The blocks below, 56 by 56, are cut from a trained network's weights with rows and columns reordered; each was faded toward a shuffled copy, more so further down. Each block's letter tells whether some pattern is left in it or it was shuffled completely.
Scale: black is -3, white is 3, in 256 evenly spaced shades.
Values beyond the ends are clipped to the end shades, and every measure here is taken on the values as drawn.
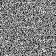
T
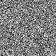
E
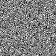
E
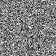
E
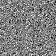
E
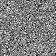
E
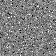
T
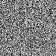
T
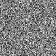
E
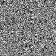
E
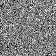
T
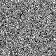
T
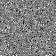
T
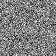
E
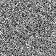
T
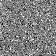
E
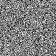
E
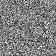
T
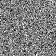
T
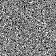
E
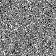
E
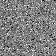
T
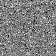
T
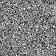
T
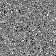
T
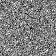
T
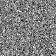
E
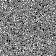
T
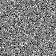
E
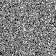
T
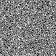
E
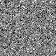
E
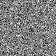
T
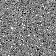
T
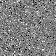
T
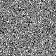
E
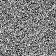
T
